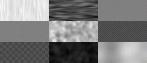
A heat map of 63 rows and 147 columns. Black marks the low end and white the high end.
It is made of 3 by 3 panels. Panel 1,1: very high, streaked downward, faint in contrast. Panel 1,2: low, streaked across. Panel 1,3: middling, flat. Panel 2,1: middling, flat. Panel 2,2: high, blotchy. Panel 2,3: low, checkered, faint in contrast. Panel 3,1: low, checkered, faint in contrast. Panel 3,2: very low, blotchy, faint in contrast. Panel 3,3: high, smooth.
